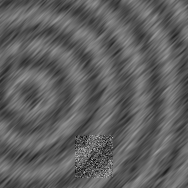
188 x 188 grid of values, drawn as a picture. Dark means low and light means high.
No overall slope runs across the table. Rings spread out from the middle left. Values change most from cell to cell in the bottom middle. An odd patch, rougher than its surroundings, sits in the bottom middle. On average the colour sits 40% of the way up the scale.
